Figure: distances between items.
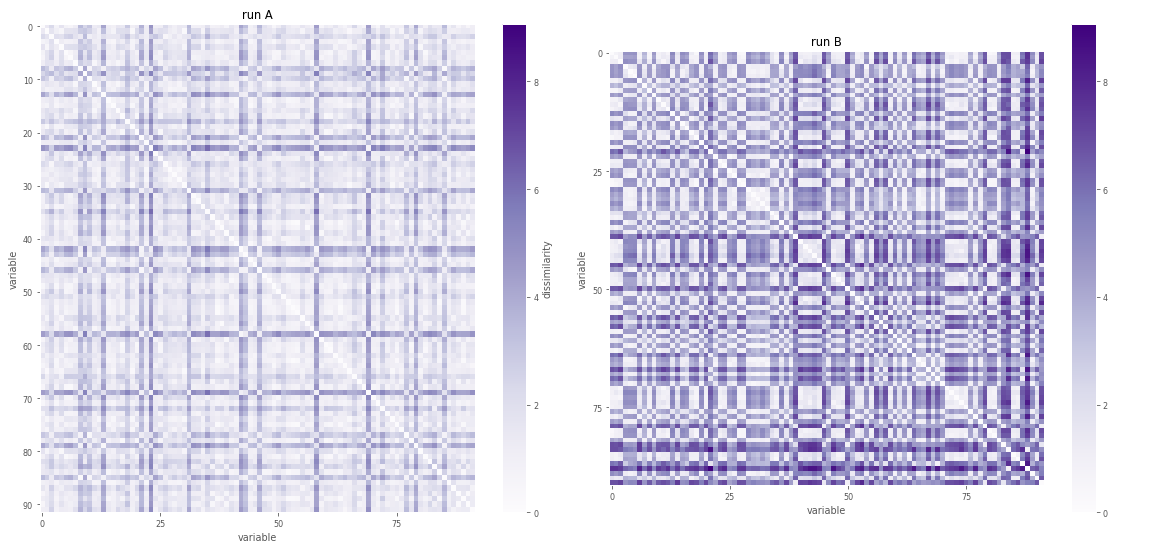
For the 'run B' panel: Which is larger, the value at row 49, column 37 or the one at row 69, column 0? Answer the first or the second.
the second
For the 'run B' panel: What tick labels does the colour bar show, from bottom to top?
0, 2, 4, 6, 8
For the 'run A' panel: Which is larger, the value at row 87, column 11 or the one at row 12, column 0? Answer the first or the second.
the first
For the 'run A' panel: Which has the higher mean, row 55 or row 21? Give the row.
21
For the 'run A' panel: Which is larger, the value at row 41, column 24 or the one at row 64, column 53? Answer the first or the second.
the first
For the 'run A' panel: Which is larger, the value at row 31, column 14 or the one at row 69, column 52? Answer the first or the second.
the second
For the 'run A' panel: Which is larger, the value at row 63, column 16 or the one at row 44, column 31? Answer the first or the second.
the second
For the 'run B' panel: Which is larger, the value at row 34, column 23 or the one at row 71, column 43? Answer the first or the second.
the second
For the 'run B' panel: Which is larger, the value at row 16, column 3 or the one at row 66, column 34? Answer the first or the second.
the second
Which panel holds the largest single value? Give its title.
run B
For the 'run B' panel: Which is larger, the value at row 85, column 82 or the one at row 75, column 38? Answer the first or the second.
the second
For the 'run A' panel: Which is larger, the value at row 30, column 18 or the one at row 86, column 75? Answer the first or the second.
the first
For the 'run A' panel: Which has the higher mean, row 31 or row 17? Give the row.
31
